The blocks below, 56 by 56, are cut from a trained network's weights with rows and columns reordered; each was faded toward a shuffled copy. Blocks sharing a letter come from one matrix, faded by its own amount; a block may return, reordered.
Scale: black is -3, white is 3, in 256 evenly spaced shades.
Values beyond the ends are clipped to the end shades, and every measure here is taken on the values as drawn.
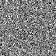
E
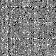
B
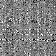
B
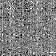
B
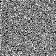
E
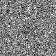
E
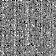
B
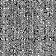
B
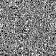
E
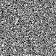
E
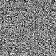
E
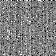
B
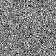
E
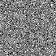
E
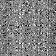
B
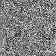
E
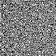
E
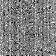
B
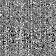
B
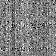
B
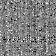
B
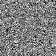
E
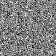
E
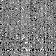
B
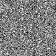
E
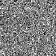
E
